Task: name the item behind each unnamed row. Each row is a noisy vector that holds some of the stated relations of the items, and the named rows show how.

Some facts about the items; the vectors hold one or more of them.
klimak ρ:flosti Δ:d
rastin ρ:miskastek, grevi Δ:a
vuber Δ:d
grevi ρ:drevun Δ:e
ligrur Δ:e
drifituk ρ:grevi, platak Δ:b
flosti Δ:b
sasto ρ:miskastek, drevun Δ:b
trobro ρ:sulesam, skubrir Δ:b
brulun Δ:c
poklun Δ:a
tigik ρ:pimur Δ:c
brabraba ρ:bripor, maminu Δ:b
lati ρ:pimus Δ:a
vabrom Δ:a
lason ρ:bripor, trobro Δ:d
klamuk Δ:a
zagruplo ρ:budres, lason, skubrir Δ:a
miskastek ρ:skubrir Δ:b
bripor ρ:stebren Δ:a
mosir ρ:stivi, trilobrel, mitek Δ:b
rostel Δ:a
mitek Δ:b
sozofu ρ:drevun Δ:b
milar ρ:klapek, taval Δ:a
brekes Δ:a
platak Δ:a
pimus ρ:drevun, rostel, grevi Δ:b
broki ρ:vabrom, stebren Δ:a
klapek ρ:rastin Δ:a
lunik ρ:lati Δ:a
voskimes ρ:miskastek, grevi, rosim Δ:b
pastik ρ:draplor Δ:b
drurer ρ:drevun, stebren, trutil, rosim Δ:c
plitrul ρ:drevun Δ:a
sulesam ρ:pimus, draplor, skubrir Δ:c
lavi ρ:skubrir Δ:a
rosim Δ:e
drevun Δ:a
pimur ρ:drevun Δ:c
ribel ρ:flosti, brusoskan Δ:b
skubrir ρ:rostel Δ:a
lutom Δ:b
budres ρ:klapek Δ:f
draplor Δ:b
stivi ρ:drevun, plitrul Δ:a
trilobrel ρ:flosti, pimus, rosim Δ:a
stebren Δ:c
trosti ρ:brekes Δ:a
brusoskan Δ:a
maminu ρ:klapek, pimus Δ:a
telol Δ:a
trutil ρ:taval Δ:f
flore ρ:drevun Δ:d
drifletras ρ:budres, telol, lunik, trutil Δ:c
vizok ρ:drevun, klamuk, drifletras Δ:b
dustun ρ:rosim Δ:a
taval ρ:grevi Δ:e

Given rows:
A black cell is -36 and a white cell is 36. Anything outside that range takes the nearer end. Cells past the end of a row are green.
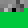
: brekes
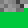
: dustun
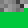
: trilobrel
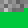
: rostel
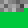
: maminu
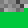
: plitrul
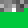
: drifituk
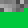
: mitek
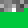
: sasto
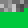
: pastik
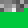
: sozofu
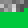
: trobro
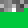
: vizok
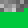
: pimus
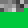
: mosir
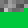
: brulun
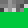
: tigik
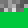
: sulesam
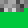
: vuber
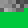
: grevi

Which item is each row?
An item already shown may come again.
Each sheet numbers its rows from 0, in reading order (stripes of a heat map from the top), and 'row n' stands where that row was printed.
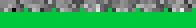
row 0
brekes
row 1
flosti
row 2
grevi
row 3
trobro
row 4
pimur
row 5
lutom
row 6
klimak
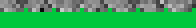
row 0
grevi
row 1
brusoskan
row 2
pimur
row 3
poklun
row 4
taval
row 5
ribel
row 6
draplor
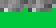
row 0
stebren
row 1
brulun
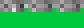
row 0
zagruplo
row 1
bripor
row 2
bripor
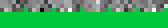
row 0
rosim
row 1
brusoskan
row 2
lason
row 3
budres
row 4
drevun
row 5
drurer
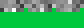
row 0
flore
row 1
zagruplo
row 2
trutil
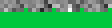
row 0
vabrom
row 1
trosti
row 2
brabraba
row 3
broki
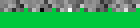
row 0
trosti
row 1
brusoskan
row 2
drifletras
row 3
ligrur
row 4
milar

